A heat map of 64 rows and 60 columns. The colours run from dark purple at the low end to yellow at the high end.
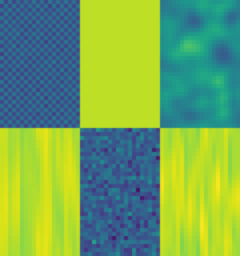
It is made of 2 by 3 panels. Panel 1,1: low, checkered. Panel 1,2: very high, flat. Panel 1,3: middling, blotchy. Panel 2,1: very high, streaked downward, faint in contrast. Panel 2,2: low, fine-grained. Panel 2,3: very high, streaked downward, faint in contrast.
